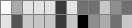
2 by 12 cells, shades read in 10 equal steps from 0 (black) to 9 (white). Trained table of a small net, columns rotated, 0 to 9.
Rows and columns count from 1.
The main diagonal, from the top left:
9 3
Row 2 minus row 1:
-1 -3 -1 -1 -1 0 -1 -4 1 -1 -1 3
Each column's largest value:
9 6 8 8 8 2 8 4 5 7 5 7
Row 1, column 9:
4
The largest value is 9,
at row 1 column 1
